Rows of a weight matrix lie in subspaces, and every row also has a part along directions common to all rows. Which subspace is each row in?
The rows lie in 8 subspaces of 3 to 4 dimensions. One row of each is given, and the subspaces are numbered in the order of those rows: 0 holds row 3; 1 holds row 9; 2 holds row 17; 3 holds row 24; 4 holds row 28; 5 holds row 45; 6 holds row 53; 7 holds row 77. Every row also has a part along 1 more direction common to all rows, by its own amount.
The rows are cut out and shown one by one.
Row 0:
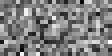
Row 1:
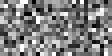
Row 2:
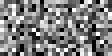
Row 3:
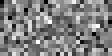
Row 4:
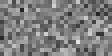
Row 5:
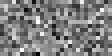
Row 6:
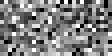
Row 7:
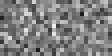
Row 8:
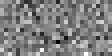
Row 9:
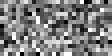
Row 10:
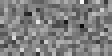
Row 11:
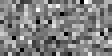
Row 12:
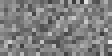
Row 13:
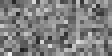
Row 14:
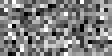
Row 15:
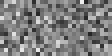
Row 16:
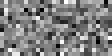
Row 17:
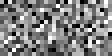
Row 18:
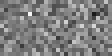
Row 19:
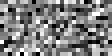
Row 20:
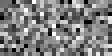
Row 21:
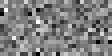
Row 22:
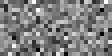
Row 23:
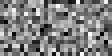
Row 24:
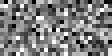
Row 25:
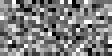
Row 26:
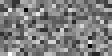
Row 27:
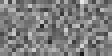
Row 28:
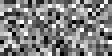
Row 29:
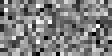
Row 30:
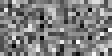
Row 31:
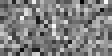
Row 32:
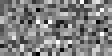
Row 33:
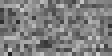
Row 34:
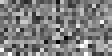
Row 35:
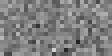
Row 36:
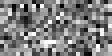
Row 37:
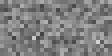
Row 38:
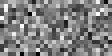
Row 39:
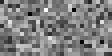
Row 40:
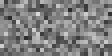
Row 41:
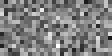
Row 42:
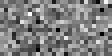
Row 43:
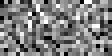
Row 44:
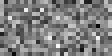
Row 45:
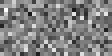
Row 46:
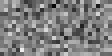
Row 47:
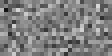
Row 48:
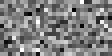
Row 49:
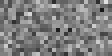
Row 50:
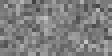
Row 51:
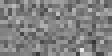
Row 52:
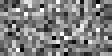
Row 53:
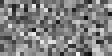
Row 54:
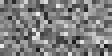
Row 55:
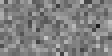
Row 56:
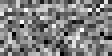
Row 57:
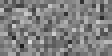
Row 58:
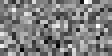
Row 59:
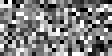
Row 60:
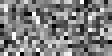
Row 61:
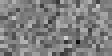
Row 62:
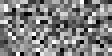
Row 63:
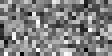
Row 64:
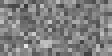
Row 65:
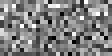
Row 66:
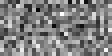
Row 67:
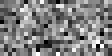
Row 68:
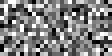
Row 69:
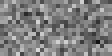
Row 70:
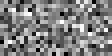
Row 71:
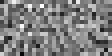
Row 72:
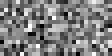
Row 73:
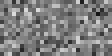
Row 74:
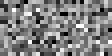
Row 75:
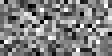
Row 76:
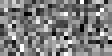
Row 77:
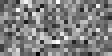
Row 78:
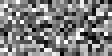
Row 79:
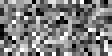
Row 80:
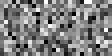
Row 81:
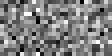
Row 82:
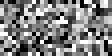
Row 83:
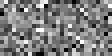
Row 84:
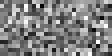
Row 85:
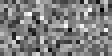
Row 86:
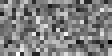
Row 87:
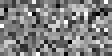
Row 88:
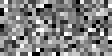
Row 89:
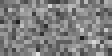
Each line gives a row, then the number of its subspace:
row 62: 4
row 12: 2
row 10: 3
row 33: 6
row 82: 1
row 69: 4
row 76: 7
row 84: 6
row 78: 4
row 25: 2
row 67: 6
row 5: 2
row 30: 3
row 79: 1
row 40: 4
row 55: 0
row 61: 1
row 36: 6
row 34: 7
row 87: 5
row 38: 5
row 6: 2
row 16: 0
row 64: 6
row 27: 2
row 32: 1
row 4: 1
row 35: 1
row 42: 3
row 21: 0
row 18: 5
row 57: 7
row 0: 3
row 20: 2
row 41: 0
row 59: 3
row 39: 6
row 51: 6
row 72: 3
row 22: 3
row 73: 1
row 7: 2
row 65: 5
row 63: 1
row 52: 7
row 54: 4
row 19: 7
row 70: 2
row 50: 4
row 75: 2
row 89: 6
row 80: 5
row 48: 6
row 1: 4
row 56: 4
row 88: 0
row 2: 6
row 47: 7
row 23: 5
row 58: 0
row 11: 5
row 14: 7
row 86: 3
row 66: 5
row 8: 7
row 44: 0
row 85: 3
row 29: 0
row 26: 7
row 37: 4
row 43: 0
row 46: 7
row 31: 2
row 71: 5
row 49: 3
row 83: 0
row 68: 5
